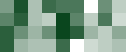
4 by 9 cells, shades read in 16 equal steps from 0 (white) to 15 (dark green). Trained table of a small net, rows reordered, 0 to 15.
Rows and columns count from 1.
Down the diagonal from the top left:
8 13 6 5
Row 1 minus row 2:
-2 1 0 8 -4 1 -4 -2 1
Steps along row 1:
up down up down same down up down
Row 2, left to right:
10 13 5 4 15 10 4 11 3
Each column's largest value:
13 14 6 12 15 13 6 11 7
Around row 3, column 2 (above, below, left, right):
13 6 13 6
